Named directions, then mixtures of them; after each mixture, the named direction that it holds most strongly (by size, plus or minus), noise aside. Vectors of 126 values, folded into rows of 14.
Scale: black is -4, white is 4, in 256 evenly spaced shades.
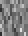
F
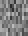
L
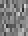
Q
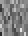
F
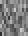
F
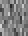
F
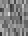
L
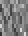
F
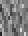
F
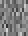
Q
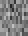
L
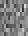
Q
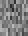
L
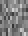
L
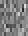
Q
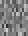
Q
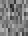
L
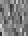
F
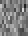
Q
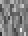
F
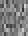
Q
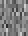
Q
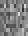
Q
